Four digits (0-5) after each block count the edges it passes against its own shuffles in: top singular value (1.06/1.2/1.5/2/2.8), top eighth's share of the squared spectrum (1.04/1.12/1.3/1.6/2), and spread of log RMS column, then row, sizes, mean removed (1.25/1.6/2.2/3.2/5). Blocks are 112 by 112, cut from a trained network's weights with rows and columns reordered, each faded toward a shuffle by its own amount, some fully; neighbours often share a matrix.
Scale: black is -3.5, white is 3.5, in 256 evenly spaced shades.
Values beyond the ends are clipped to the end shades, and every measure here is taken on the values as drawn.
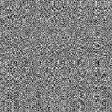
4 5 3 2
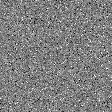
0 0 0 0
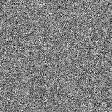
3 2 1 0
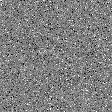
0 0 0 0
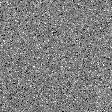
0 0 0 0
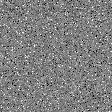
0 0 0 0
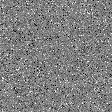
0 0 0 0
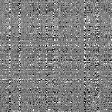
4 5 4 3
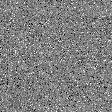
1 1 0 0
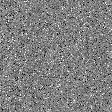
1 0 0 0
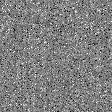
1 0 0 0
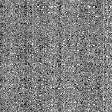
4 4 1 3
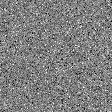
1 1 0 0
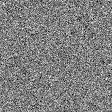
1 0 0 0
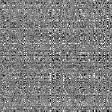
4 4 4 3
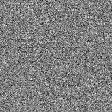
3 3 0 1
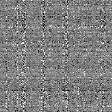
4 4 4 2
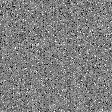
1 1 0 1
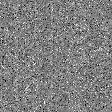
2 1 0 0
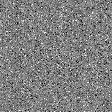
1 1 0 0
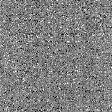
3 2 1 2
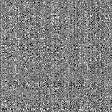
3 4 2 3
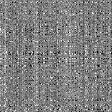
4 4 2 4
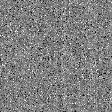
2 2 0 1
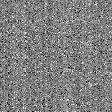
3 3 0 2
